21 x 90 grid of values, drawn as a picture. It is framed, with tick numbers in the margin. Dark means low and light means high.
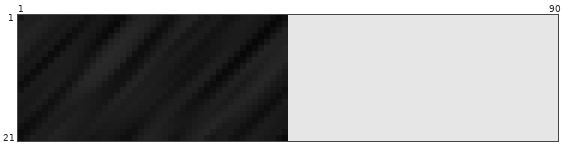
It is made of 1 by 2 panels. Panel 1,1: very low, slanting up to the right, faint in contrast. Panel 1,2: very high, flat.
